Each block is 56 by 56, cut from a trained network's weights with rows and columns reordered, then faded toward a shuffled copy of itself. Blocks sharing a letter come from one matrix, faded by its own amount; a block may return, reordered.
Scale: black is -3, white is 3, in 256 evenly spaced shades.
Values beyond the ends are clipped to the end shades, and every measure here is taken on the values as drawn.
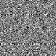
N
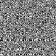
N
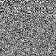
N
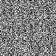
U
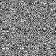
N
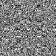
N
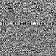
N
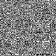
N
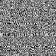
N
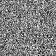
U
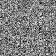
U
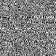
N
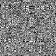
N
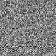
N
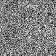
U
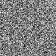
U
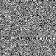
N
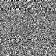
N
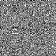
N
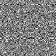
N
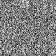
U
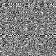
N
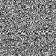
N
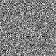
N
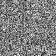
U
